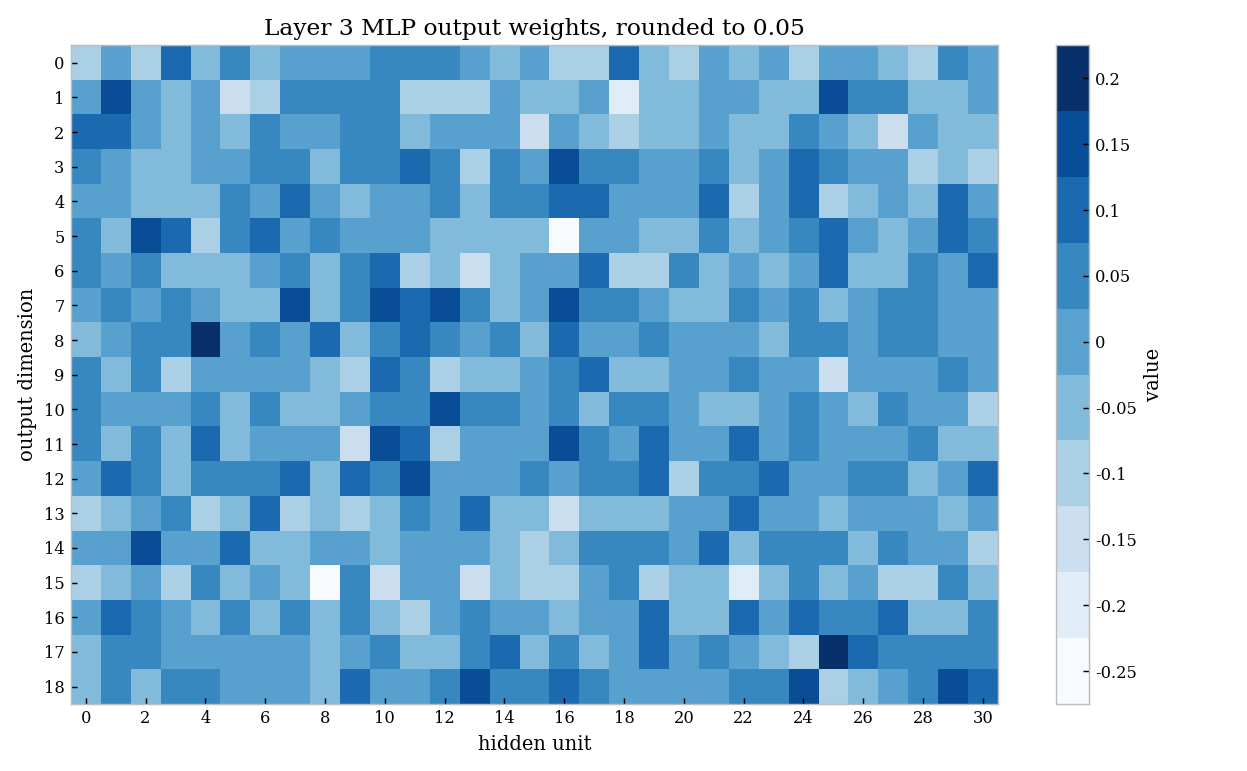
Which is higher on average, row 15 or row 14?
row 14
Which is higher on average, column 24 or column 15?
column 24
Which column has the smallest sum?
8
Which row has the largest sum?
12
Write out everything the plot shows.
Title: Layer 3 MLP output weights, rounded to 0.05
x-axis: hidden unit, ticks 0 2 4 6 8 10 12 14 16 18 20 22 24 26 28 30
y-axis: output dimension, ticks 0 1 2 3 4 5 6 7 8 9 10 11 12 13 14 15 16 17 18 (0 at the top)
Colour bar: value, ticks -0.25 -0.2 -0.15 -0.1 -0.05 0 0.05 0.1 0.15 0.2
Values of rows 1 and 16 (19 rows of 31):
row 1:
0 0.15 0 -0.05 0 -0.15 -0.1 0.05 0.05 0.05 0.05 -0.1 -0.1 -0.1 0 -0.05 -0.05 0 -0.2 -0.05 -0.05 0 0 -0.05 -0.05 0.15 0.05 0.05 -0.05 -0.05 0
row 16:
0 0.1 0.05 0 -0.05 0.05 -0.05 0.05 -0.05 0.05 -0.05 -0.1 0 0.05 0 0 -0.05 0 0 0.1 -0.05 -0.05 0.1 0 0.1 0.05 0.05 0.1 -0.05 -0.05 0.05
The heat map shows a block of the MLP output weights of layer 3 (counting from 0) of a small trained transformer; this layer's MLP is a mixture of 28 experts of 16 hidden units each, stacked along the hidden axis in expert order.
